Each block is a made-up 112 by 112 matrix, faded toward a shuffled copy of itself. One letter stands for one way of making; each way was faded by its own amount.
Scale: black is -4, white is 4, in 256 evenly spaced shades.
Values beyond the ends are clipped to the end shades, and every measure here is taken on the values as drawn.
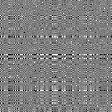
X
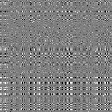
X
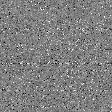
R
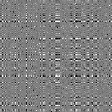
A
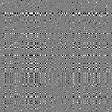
A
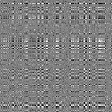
X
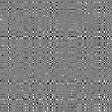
A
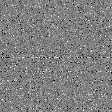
R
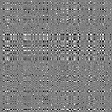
X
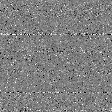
R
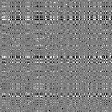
X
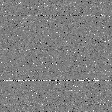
R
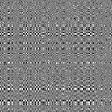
X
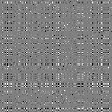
A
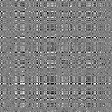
X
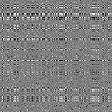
X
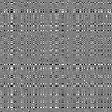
X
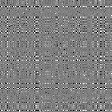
A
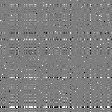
A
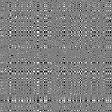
A
